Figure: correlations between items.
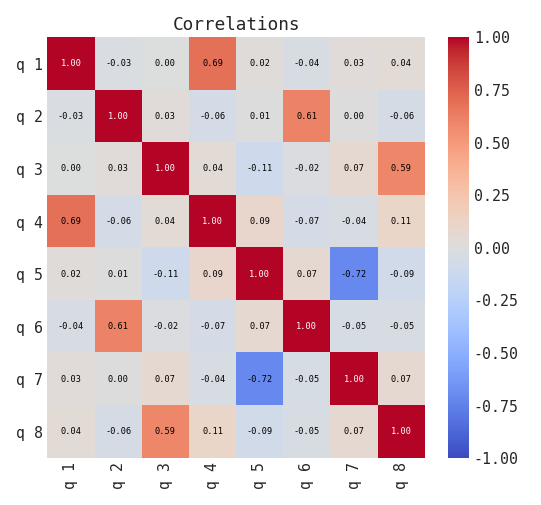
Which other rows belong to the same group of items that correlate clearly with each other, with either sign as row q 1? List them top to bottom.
q 4
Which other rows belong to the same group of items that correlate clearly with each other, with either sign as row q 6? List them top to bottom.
q 2
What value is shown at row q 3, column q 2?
0.03
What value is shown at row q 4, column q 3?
0.04
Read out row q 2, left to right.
-0.03 1.00 0.03 -0.06 0.01 0.61 0.00 -0.06
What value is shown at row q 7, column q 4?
-0.04
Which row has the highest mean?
q 4
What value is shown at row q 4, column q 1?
0.69
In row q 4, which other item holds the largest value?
q 1
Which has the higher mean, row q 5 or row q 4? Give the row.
q 4
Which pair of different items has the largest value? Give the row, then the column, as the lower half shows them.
q 4, q 1
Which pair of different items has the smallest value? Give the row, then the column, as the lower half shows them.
q 7, q 5
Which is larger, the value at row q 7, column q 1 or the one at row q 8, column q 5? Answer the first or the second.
the first
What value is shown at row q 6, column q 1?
-0.04
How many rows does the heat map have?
8
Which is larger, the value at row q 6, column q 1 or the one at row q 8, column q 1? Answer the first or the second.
the second
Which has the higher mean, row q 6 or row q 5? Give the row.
q 6
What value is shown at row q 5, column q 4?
0.09
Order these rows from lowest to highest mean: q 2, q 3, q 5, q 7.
q 5, q 7, q 2, q 3
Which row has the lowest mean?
q 5
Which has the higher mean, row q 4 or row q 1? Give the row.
q 4
